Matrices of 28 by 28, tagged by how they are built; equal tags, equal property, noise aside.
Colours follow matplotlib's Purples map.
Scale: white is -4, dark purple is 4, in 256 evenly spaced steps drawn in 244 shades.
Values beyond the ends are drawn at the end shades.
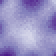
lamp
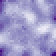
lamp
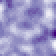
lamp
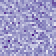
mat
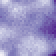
lamp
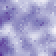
lamp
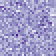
mat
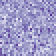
mat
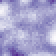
lamp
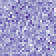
mat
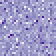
mat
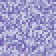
mat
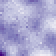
lamp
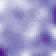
lamp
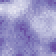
lamp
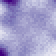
lamp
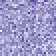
mat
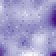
lamp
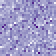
mat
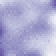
lamp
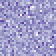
mat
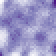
lamp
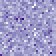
mat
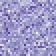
mat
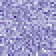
mat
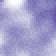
lamp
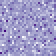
mat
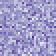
mat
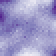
lamp
